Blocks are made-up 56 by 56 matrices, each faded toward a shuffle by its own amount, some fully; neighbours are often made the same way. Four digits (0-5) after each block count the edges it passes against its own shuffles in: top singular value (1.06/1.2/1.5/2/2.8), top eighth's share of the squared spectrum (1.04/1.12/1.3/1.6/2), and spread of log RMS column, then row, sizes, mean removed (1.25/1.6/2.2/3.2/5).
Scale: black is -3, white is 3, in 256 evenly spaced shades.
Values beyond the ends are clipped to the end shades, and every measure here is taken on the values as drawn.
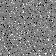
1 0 0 0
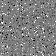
1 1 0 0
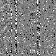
3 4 3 1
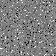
1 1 0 0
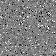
1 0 0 0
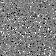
1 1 0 1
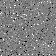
1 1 0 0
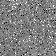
0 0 0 0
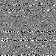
2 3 0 3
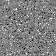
0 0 0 0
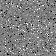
0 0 0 0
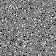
2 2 0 1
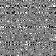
4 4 1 3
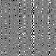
4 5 3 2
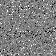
1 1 0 0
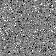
0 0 0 0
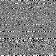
2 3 0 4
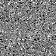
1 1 0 1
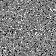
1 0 0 1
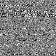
1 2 0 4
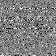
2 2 0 3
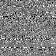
2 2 0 3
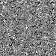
0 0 0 1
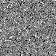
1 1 0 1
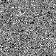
1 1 0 2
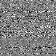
1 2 0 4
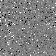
2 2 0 1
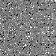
3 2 1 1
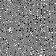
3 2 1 0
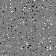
1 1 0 0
